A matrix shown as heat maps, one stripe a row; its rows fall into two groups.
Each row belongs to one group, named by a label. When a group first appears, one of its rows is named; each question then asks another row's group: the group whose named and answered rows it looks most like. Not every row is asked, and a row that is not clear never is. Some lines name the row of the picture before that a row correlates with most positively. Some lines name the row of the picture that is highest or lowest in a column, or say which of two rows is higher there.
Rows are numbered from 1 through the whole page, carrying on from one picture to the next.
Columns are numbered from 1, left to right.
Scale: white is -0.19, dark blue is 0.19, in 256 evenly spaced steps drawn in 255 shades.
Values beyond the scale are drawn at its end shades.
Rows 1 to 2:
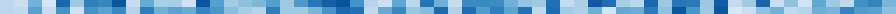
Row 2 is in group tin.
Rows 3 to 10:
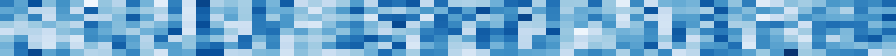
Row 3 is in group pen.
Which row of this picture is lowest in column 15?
8
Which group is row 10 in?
pen
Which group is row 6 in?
tin
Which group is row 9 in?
tin
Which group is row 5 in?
pen
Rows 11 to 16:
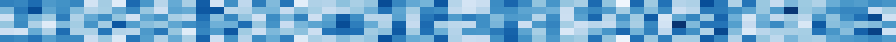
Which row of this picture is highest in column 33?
13
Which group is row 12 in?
pen
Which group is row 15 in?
tin
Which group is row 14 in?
tin
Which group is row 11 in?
pen
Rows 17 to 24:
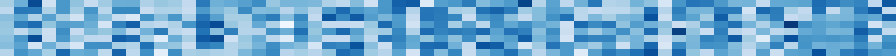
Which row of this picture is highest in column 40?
23
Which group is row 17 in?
pen
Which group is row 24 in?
tin
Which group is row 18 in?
tin
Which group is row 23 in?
tin
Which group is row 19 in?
tin
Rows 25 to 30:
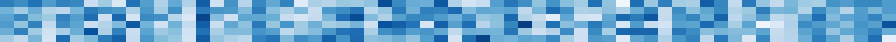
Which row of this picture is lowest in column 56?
28
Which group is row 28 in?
pen
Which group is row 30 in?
tin
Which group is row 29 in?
tin
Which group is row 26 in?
tin
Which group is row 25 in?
pen
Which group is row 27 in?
tin
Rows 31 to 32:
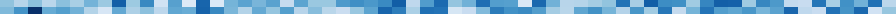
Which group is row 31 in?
tin
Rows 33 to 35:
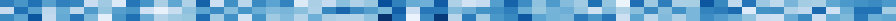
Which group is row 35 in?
pen
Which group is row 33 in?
pen
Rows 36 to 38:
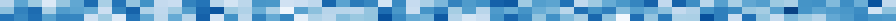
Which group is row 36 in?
tin
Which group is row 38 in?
pen
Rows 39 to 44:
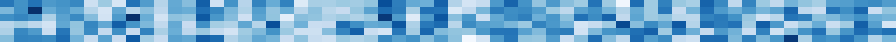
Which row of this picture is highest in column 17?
39
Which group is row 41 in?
pen
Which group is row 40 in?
pen
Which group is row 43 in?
tin
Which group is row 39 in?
pen
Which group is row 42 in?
tin
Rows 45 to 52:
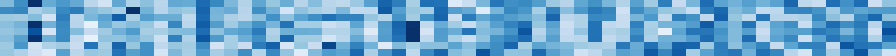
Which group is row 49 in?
pen
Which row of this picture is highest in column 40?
47
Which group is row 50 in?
pen
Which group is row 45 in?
pen
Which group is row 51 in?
tin
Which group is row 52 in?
tin
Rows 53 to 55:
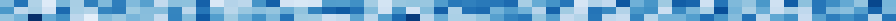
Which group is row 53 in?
tin
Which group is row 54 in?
tin
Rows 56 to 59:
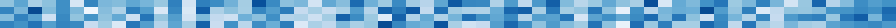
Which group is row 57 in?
pen
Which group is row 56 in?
tin
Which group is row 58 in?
tin
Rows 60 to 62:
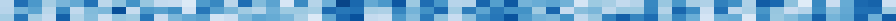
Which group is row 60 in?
tin
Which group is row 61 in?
tin
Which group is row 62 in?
tin
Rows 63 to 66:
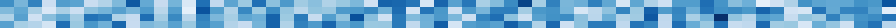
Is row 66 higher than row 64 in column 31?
No
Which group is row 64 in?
tin
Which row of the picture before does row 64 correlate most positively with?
60
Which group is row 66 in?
tin
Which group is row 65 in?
tin
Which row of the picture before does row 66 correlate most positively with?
61
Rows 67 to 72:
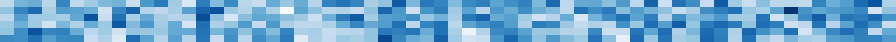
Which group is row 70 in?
tin
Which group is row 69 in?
tin
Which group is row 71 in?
pen
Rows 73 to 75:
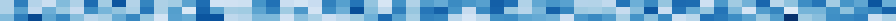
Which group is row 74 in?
tin
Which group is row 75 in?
pen
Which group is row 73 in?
tin
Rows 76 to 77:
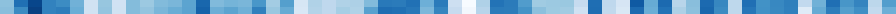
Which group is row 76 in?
pen
